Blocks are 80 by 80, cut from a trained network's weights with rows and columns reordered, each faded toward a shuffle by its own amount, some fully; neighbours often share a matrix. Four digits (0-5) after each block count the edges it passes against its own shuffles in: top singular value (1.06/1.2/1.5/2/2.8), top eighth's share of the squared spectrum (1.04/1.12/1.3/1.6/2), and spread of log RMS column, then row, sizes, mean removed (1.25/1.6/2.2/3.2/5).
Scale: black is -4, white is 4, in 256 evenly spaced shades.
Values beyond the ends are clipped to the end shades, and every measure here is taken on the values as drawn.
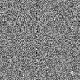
4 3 1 1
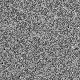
0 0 0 0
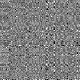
4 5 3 2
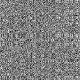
4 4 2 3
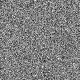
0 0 0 0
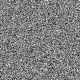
0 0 0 0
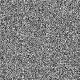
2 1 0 0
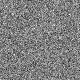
1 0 0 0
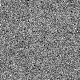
1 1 0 0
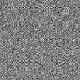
4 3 1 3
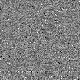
3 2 1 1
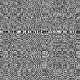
5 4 1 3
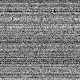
5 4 0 3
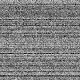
5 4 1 3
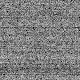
3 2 0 1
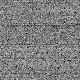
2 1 0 0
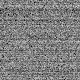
3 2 0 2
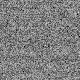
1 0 0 0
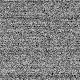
3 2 0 1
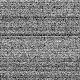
4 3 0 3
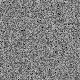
0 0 0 0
